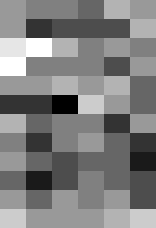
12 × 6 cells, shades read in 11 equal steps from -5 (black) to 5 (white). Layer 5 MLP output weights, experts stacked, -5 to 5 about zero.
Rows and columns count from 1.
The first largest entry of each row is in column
5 6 2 1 3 4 1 4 1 4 1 1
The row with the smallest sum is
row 10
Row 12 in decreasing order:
3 3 2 1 1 1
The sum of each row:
3 -6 12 4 6 -8 -1 -6 -8 -10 0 11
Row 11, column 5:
1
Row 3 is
4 5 2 0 1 0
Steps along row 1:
down same down up down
